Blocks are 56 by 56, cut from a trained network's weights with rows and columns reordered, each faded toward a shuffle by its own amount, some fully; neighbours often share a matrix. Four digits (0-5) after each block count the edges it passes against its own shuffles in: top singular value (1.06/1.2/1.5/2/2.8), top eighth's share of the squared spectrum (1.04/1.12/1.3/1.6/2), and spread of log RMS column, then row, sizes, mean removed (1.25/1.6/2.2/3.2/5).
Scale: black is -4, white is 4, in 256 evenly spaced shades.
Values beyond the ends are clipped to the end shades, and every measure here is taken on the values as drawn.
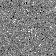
0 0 0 0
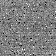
2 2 1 0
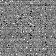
2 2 1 0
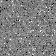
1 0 0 0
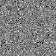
3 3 1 2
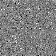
2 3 1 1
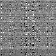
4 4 3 1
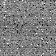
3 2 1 0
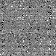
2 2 2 0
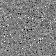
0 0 0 0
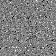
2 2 0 1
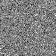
0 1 0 0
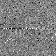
3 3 0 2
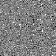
3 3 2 2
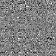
3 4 2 2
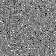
0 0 0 0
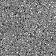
1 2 0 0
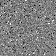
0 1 0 0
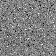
0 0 0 0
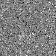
2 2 1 1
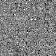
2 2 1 1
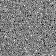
0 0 0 0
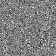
0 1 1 0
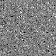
2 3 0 1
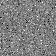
0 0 0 0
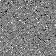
0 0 0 0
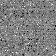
1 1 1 0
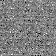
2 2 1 0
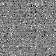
2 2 1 0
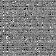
3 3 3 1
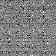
3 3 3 1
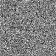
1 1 0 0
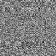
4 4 1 2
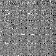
3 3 0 3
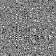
3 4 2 2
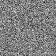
2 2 0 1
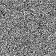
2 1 0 0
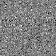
2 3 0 1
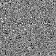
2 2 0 1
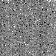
2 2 0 1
